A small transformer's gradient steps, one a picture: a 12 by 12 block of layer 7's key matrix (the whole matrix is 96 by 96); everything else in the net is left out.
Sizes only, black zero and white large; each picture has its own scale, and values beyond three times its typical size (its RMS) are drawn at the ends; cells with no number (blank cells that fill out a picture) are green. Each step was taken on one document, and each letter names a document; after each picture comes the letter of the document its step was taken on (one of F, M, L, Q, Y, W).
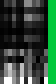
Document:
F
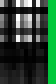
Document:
F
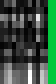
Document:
F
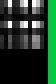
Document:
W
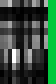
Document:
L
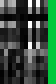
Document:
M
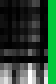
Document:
F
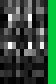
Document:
M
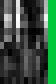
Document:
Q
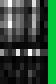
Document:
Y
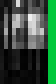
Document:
Q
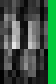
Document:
Q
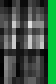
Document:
Q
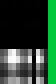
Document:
W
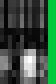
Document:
Q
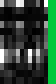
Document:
L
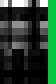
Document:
L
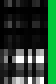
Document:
W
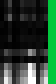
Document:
F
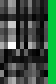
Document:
M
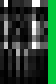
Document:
L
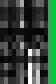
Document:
F
